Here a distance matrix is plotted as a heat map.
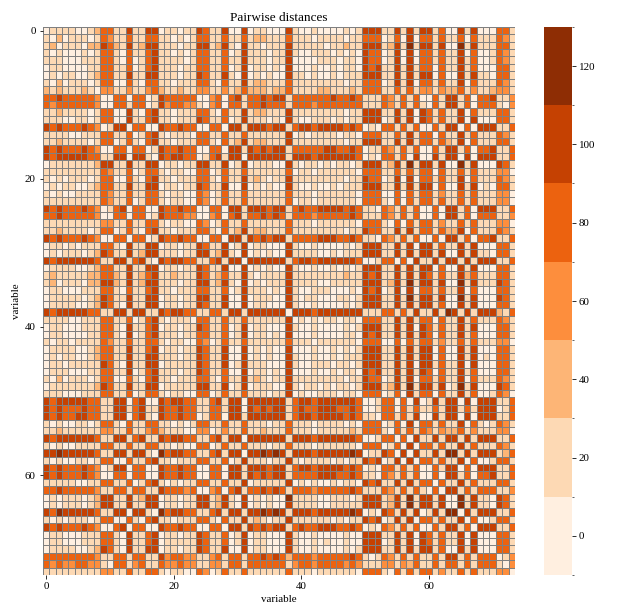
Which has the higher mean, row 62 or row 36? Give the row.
62
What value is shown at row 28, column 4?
80
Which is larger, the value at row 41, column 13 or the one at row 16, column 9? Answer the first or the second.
the first
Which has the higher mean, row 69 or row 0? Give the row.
0
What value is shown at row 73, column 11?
20
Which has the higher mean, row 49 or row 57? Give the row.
57
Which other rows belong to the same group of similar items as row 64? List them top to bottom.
0, 1, 2, 3, 4, 5, 6, 7, 8, 11, 12, 14, 15, 18, 19, 20, 21, 22, 23, 26, 27, 29, 30, 32, 33, 34, 35, 36, 37, 39, 40, 41, 42, 43, 44, 45, 46, 47, 48, 49, 53, 54, 56, 58, 61, 63, 66, 68, 69, 70, 73
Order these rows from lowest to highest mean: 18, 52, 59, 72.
18, 72, 59, 52
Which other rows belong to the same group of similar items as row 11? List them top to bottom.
0, 1, 2, 3, 4, 5, 6, 7, 8, 12, 14, 15, 18, 19, 20, 21, 22, 23, 26, 27, 29, 30, 32, 33, 34, 35, 36, 37, 39, 40, 41, 42, 43, 44, 45, 46, 47, 48, 49, 53, 54, 56, 58, 61, 63, 64, 66, 68, 69, 70, 73
